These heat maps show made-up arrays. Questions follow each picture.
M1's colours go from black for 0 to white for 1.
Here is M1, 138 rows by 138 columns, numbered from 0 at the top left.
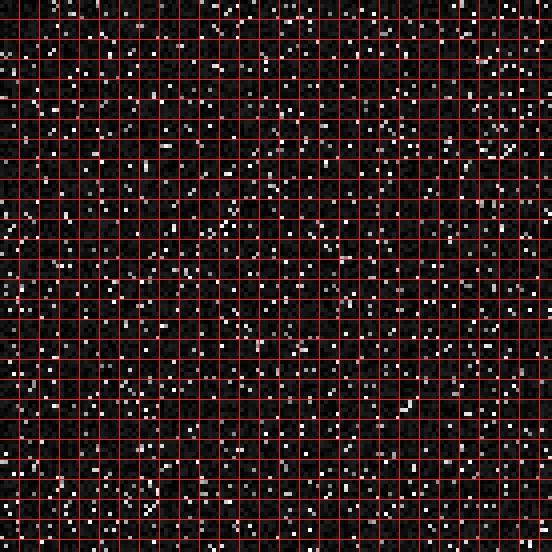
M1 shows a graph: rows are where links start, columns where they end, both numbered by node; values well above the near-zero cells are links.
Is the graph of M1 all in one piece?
yes
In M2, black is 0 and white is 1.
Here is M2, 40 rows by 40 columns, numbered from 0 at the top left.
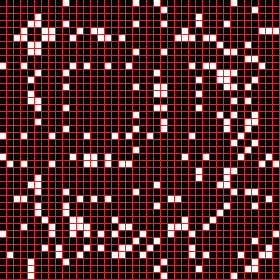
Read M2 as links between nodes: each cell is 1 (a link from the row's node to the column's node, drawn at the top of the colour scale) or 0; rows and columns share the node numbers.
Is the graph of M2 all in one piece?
yes
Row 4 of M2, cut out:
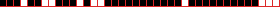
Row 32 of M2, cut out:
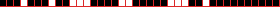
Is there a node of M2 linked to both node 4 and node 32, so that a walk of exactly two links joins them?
yes
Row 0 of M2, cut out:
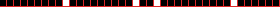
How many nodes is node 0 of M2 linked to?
4
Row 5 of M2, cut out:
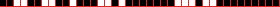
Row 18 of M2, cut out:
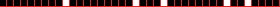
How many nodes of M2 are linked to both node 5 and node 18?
0
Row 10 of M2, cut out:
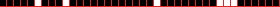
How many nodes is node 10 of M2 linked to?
6
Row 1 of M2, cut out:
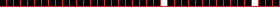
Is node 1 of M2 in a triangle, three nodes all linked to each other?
no
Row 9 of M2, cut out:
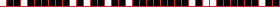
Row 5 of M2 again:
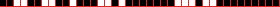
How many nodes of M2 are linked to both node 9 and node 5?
6
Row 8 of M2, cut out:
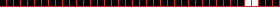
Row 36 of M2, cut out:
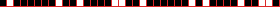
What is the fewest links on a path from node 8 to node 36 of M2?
1
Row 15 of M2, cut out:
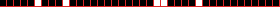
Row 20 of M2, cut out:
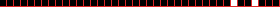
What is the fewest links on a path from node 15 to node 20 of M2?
4
